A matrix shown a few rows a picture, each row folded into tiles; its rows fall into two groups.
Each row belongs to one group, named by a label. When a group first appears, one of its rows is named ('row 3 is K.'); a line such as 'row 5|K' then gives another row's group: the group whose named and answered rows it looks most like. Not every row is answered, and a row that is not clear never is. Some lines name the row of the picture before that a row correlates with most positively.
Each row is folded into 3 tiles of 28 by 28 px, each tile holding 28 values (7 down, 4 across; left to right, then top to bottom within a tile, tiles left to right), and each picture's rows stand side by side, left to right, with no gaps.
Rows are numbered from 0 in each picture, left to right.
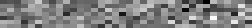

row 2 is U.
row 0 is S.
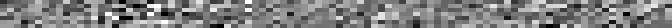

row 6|S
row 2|S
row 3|U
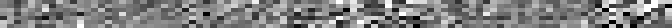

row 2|U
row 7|U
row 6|S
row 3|S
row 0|S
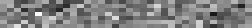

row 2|S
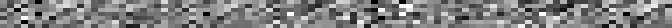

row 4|S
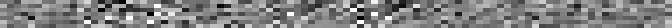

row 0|S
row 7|S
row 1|U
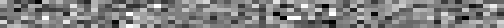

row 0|U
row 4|U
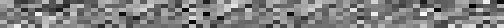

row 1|U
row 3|U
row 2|U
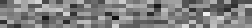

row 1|S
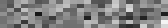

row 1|S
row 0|U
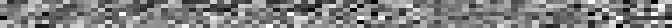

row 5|S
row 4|U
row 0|S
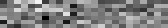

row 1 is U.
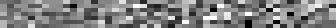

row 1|S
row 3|U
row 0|S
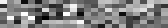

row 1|U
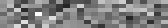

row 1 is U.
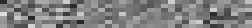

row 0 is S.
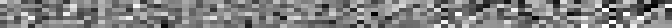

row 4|U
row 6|S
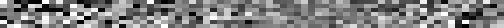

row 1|S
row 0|U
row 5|S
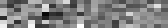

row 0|S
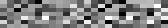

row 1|U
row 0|U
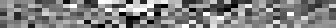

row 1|U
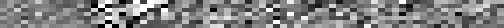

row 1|U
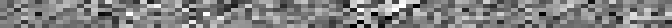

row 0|U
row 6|U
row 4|U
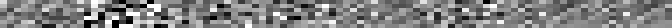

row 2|S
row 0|S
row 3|S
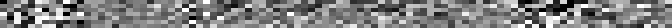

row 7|S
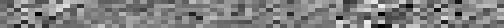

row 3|U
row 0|U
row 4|S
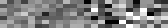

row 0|S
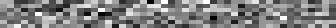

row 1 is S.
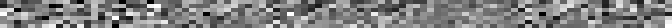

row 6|U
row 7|S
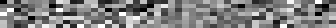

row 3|S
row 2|S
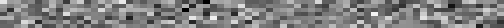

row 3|S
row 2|U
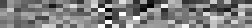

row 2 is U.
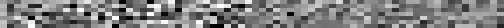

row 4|S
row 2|S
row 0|S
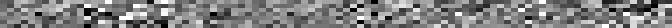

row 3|U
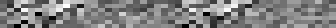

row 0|U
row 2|U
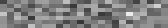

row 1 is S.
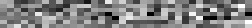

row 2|S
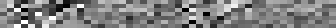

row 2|U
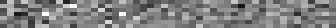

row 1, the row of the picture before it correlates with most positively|0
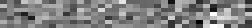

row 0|S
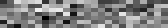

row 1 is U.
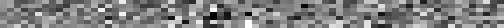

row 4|S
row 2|S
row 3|S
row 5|S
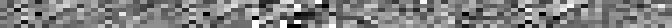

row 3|S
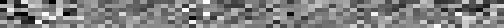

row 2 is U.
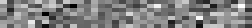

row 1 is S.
